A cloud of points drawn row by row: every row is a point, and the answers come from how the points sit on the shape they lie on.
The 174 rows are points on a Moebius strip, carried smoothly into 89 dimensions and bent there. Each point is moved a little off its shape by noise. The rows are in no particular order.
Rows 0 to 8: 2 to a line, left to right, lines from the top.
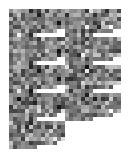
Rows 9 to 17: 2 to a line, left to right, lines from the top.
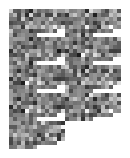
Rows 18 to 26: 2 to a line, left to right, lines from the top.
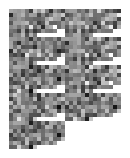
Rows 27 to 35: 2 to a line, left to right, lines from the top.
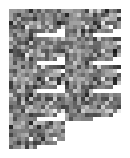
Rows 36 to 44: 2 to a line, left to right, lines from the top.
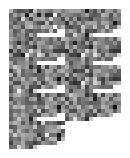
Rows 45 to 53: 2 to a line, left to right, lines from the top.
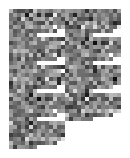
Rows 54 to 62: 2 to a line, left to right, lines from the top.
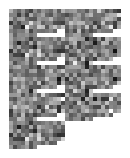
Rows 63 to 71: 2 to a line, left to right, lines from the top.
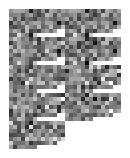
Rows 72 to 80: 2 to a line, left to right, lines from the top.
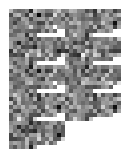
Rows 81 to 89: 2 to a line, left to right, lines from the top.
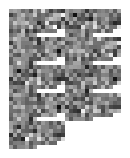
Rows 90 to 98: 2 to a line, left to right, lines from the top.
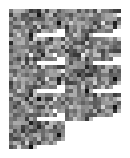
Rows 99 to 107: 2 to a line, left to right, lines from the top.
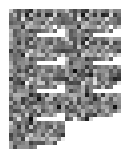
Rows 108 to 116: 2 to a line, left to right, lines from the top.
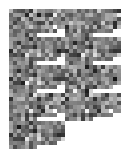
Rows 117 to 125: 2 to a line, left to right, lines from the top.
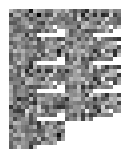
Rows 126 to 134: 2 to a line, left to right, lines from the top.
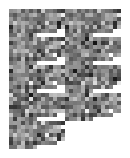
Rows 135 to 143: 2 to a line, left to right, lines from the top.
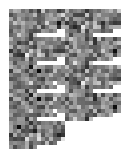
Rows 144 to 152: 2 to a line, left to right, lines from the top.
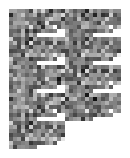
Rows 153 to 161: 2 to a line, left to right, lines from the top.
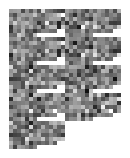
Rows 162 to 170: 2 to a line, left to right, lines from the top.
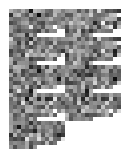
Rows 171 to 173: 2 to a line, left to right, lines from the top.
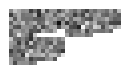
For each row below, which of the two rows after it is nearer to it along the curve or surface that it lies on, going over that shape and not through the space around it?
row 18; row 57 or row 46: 57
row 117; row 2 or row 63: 2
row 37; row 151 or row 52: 52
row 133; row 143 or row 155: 155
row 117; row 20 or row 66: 20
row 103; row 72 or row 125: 72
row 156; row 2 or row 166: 166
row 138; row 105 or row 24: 24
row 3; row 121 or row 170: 170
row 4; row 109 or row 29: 109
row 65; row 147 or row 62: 62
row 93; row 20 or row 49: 20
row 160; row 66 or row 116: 66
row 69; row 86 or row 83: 83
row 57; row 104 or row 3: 104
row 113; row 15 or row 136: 15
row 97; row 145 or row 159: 159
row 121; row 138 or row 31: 31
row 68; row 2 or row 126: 126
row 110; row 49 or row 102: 102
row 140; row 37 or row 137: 137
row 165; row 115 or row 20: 115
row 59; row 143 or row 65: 143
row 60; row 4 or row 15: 4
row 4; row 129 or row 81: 81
